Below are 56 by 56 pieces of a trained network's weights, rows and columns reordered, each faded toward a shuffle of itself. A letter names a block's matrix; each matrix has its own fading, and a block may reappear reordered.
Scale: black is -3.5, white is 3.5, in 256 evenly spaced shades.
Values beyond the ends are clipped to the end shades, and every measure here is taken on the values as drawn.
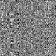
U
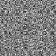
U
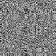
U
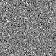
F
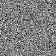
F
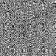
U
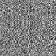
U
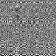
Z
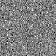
F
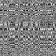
Z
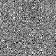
F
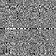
Z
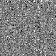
F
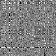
Z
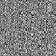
U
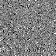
F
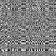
Z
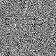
F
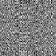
U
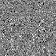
F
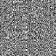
U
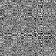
Z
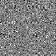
F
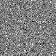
F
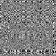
Z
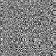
U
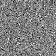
F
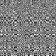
Z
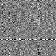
Z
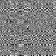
Z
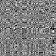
Z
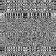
Z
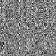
U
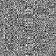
U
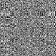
U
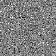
F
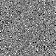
F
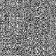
U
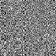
U
